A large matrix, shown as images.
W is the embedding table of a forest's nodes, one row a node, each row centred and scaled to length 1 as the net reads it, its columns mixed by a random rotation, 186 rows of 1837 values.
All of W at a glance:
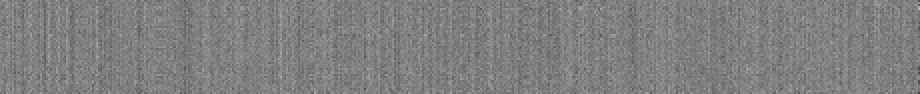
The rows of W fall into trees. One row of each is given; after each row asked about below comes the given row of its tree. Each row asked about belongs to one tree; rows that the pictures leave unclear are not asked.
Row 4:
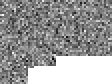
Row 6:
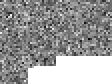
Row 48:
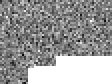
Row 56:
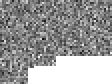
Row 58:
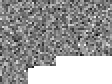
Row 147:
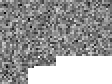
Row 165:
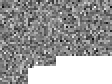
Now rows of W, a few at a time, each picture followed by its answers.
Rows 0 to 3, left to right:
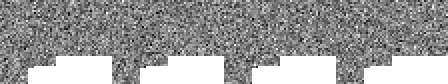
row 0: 147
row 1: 147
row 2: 147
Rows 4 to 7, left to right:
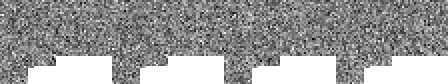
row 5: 4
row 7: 56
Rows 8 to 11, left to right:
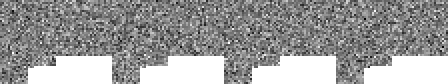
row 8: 4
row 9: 56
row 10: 56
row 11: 147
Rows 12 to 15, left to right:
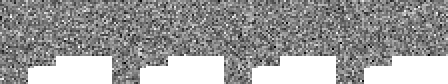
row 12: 6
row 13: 48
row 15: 6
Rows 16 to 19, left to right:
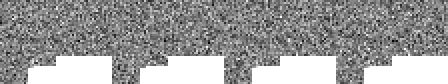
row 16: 48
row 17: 165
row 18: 48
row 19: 48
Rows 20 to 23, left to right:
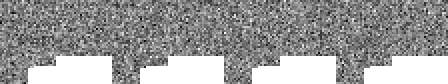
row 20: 48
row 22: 6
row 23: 147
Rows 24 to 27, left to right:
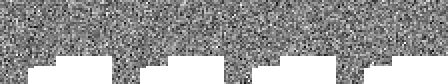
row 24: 147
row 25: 147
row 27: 165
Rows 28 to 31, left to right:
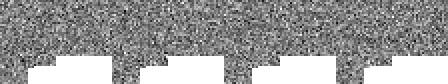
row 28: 147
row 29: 4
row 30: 4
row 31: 48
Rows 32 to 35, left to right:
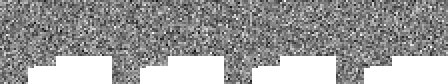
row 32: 56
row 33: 56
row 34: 6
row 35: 165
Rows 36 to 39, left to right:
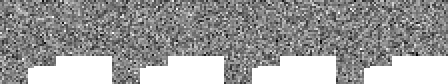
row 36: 6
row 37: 6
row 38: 165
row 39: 58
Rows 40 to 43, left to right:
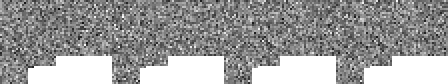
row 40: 58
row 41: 6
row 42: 6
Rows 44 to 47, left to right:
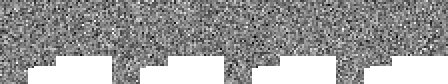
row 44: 58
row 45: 6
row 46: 147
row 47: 165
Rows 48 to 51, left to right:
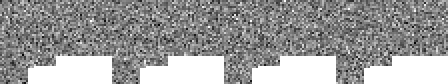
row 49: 48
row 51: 4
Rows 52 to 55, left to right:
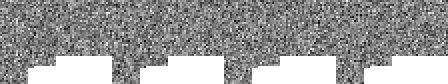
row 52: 147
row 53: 147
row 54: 165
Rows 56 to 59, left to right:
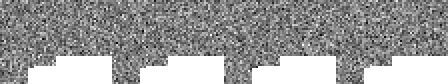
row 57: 6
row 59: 6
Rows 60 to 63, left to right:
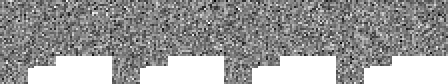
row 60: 147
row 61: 58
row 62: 58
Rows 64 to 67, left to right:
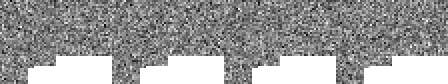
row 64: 6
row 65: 147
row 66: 58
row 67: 48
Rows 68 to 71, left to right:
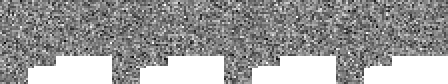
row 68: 6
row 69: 4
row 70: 4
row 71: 4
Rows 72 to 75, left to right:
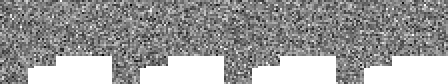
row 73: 147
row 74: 4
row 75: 4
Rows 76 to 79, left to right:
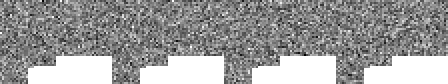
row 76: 6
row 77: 6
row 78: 58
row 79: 48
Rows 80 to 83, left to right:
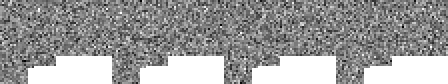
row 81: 48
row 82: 165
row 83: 165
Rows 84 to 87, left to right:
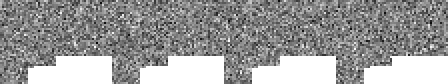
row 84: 165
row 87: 165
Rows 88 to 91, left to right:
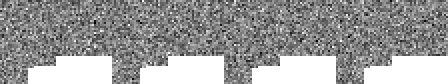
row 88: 165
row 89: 48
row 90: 147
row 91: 6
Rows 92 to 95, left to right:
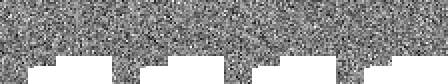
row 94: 6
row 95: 56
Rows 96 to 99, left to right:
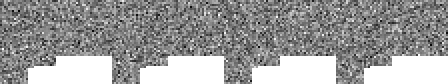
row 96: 4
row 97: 147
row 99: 147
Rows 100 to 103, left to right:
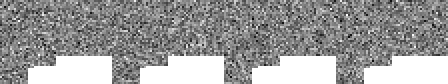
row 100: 4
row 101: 48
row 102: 147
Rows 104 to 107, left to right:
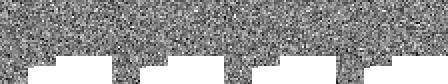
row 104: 4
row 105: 6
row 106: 6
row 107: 58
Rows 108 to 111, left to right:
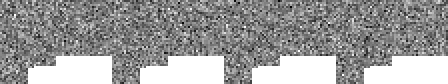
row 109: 4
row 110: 6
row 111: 147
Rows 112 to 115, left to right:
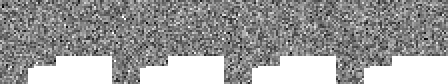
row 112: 165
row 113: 6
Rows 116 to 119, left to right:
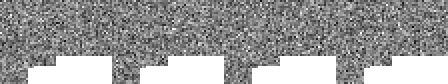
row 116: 6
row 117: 48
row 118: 165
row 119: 4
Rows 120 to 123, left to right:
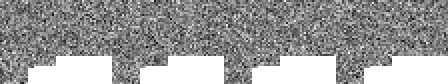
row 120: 56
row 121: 6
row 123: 4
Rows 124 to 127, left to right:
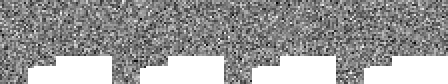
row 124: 165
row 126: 6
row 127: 4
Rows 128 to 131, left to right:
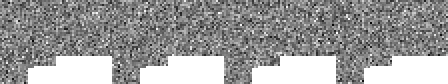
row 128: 147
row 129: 147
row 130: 48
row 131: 6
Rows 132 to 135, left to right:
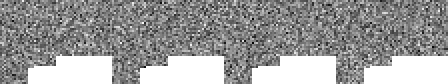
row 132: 48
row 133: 58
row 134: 147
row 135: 56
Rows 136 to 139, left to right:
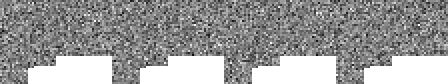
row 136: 58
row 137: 58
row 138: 147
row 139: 58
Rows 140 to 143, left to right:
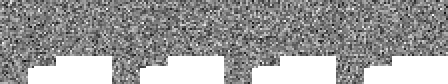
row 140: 147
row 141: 58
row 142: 48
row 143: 165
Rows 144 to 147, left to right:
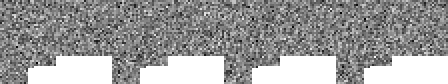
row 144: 48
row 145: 147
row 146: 147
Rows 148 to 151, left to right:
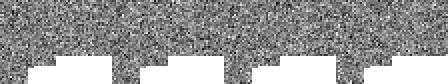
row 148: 4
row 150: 6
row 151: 6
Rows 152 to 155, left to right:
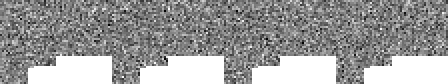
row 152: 48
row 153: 4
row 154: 4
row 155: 147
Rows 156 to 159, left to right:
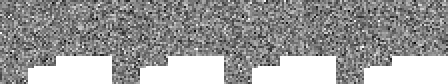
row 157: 4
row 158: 6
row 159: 4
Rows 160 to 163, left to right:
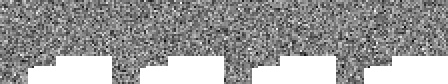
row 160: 147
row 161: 165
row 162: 58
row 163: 147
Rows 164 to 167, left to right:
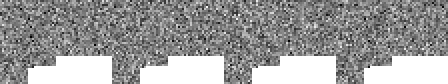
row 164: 147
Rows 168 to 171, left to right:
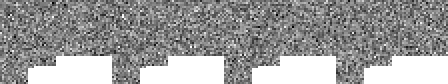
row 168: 6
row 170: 147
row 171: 56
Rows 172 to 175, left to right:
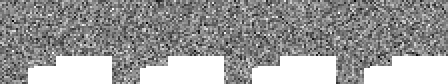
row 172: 48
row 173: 56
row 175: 58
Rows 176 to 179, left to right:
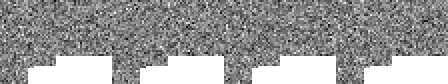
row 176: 6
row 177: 58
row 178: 6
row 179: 6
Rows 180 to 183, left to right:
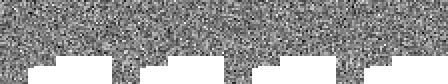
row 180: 58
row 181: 56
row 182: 4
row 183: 56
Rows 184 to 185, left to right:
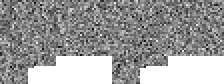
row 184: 58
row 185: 147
